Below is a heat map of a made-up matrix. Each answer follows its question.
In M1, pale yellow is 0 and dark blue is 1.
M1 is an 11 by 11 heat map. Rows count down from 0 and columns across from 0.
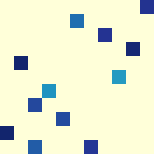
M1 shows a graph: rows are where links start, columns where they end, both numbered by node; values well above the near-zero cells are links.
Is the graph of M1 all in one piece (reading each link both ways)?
no
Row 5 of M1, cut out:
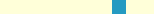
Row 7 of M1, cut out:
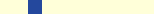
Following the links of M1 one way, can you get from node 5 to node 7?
no
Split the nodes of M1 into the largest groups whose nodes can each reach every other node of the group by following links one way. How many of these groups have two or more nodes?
3
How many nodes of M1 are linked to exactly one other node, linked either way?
1
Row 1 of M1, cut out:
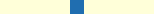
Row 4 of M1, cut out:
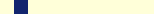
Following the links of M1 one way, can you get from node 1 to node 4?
yes
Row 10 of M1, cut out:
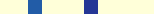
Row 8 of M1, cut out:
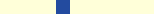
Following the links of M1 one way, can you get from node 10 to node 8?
no
